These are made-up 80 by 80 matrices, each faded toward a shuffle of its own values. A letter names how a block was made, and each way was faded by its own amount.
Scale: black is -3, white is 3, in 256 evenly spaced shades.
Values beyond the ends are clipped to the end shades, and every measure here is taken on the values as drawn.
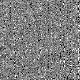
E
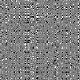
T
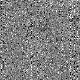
E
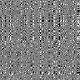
T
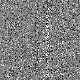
E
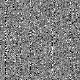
E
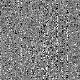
E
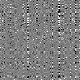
T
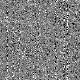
E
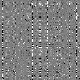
T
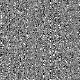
E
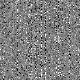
E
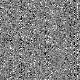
E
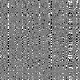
T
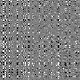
T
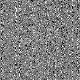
E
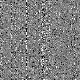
E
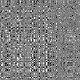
T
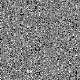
E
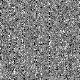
E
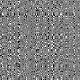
T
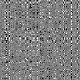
T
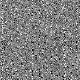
E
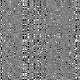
T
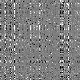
T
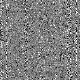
E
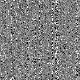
E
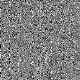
E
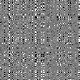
T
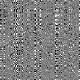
T
